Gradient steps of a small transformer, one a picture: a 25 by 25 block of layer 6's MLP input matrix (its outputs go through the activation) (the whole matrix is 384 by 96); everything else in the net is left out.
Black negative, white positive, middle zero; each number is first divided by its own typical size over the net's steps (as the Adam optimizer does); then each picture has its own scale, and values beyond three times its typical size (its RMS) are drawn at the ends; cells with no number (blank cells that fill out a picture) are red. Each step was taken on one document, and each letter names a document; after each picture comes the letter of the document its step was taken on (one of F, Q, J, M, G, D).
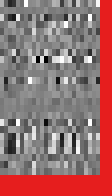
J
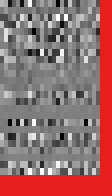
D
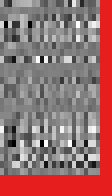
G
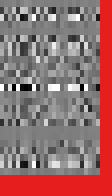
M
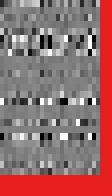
D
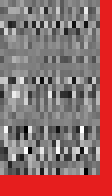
G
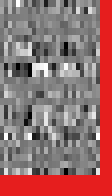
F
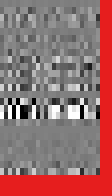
M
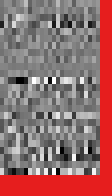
G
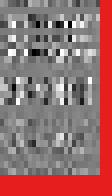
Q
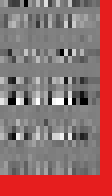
Q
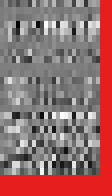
G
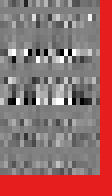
Q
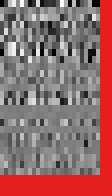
D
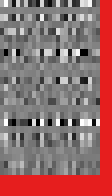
D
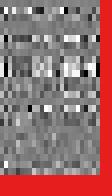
F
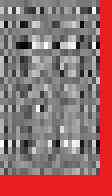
F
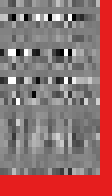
Q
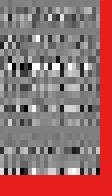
M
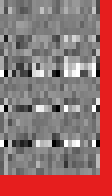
F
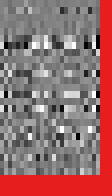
F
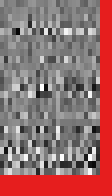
G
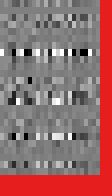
Q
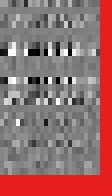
Q
